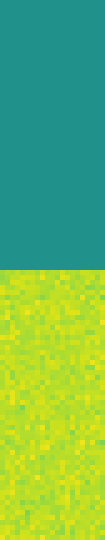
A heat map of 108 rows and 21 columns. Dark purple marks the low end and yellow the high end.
It is made of 2 by 1 panels. Panel 1,1: middling, flat. Panel 2,1: very high, fine-grained, faint in contrast.
